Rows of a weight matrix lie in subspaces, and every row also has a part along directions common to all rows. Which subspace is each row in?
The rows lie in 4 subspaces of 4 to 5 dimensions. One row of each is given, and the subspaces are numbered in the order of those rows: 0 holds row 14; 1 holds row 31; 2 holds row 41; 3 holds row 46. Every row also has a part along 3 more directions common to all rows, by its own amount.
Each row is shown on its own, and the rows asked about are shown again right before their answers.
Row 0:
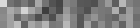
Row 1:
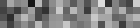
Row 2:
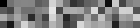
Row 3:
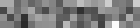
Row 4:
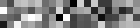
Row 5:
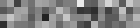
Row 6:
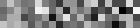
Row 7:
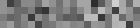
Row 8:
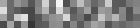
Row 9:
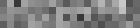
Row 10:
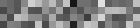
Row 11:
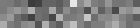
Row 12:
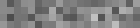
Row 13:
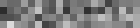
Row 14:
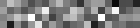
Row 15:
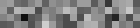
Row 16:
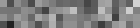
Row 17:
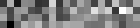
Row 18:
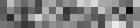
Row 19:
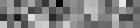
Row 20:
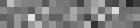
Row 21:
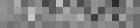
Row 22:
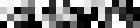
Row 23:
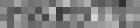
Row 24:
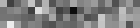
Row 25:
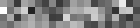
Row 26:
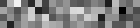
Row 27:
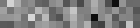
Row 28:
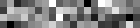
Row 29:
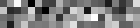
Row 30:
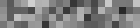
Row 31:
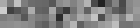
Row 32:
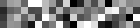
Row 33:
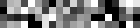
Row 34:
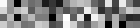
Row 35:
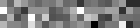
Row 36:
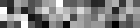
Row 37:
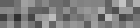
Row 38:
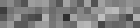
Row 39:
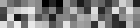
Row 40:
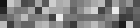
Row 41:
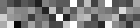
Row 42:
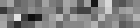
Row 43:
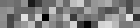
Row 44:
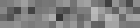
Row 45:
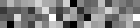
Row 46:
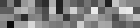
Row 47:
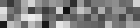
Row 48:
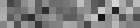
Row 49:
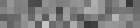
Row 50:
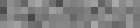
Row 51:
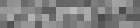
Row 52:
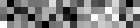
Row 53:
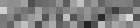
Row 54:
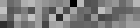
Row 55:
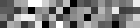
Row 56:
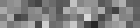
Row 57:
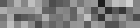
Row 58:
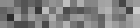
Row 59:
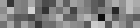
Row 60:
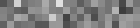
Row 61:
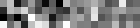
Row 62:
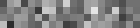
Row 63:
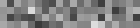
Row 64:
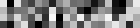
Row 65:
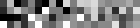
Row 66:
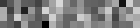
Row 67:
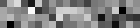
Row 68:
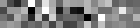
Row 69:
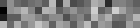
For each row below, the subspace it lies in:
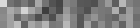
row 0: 3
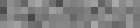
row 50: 0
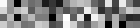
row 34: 3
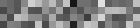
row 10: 2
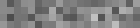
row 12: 0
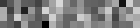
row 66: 3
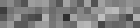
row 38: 2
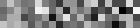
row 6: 0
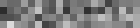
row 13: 1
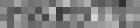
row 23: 1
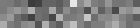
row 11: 2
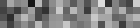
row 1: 1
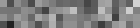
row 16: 1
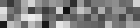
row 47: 2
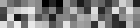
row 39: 3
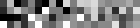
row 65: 3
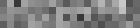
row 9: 1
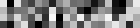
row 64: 1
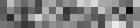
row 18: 3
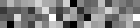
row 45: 2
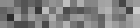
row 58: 3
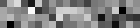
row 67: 1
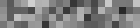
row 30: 2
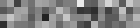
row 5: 0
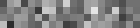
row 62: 1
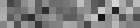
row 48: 0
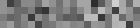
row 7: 0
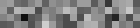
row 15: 2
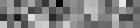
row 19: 3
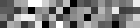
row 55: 2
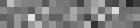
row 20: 0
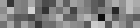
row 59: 0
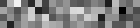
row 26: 1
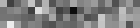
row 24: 1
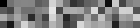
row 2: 3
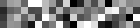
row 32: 2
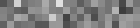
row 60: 3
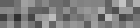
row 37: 0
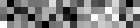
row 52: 0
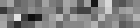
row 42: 2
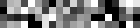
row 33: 0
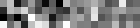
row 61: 3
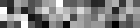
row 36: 3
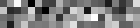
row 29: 1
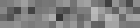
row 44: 1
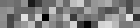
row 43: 2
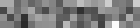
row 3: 3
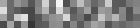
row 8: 3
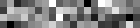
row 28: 1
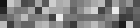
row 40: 1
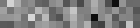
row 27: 0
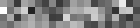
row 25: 3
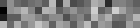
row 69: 3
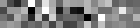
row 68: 1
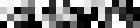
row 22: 3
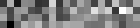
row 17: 3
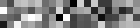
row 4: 2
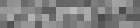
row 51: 1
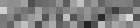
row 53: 2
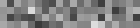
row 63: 0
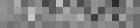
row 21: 0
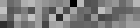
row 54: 2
